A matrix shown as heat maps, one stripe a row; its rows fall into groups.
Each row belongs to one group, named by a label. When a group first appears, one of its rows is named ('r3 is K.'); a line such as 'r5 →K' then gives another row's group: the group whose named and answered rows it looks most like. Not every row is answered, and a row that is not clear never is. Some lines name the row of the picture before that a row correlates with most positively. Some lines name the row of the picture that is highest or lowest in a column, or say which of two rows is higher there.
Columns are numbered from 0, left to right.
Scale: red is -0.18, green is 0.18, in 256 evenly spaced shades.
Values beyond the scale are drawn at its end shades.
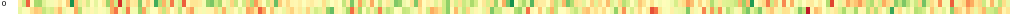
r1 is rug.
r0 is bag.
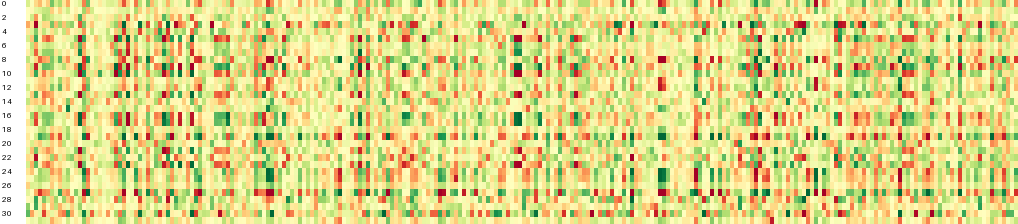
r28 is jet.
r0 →rug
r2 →bag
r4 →jet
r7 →bag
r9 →bag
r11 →rug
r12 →rug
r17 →bag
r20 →jet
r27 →rug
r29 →jet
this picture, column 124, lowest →3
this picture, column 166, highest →27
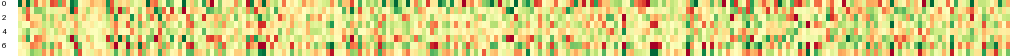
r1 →bag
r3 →rug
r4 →jet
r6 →rug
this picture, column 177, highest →6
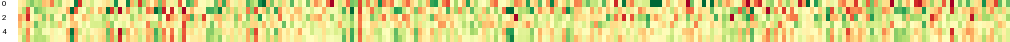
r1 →bag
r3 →jet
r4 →bag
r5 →bag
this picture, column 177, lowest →0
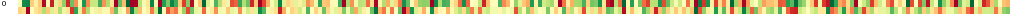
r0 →jet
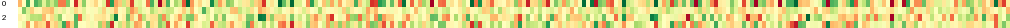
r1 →jet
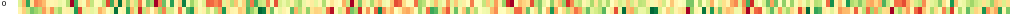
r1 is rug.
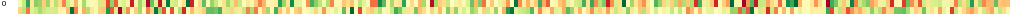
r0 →jet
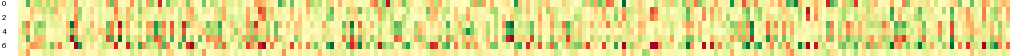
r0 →jet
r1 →rug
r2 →rug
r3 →bag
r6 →rug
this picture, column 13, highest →3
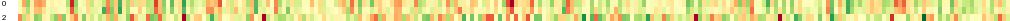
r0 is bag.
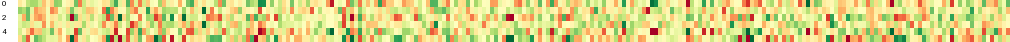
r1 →jet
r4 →rug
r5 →bag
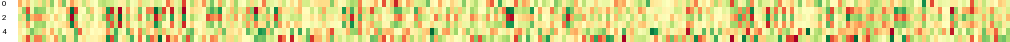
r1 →bag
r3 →bag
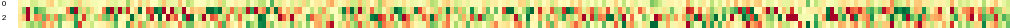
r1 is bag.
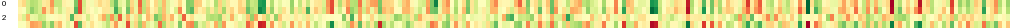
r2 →bag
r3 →rug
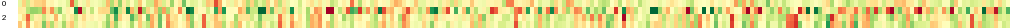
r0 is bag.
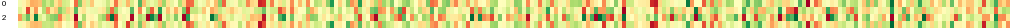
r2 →jet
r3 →rug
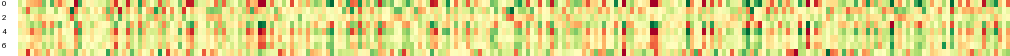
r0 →rug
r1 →bag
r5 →rug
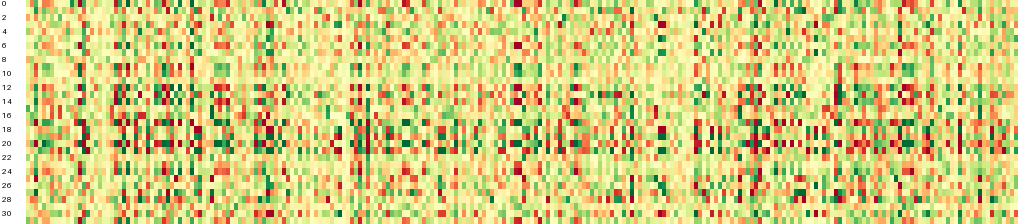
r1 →jet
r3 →rug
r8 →jet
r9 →bag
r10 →bag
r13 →jet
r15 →jet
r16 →jet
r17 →bag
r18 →rug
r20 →bag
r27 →jet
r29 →bag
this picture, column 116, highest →28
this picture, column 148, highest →28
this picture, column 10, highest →21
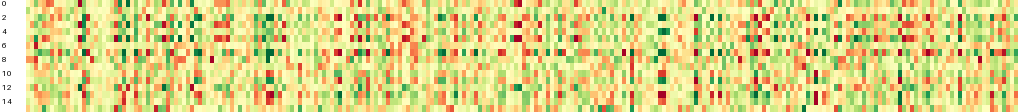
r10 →rug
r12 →bag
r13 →rug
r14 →rug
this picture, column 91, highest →13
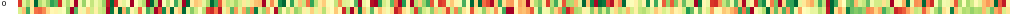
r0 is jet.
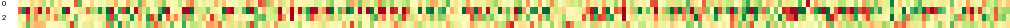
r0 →rug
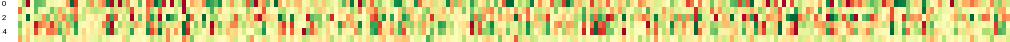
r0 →bag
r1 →jet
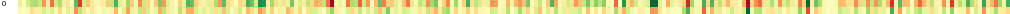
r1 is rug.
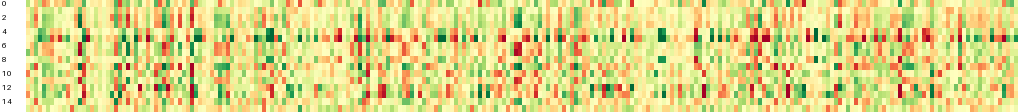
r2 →bag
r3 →bag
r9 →bag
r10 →jet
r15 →jet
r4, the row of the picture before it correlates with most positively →0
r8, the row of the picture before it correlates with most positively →0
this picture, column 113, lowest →0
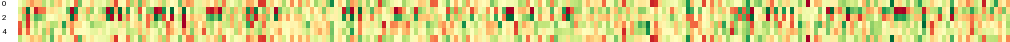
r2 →bag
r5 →rug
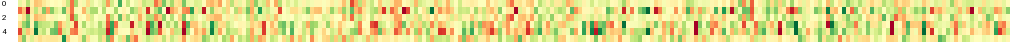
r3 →jet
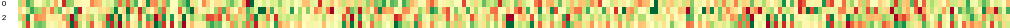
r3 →bag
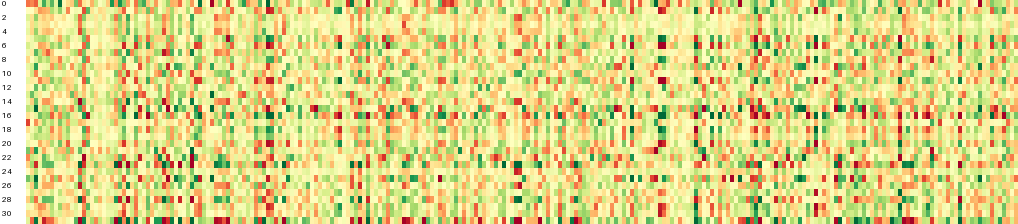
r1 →rug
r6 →rug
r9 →jet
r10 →bag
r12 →jet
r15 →jet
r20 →rug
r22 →jet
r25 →jet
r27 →rug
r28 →bag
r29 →rug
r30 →rug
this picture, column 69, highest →31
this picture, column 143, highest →17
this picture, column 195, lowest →16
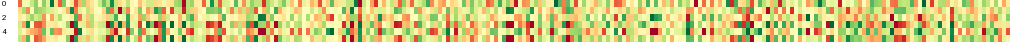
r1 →bag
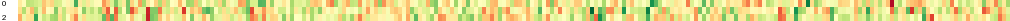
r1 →jet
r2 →jet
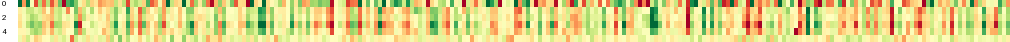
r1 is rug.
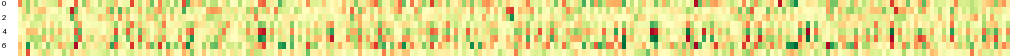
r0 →jet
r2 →bag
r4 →rug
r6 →jet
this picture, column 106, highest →4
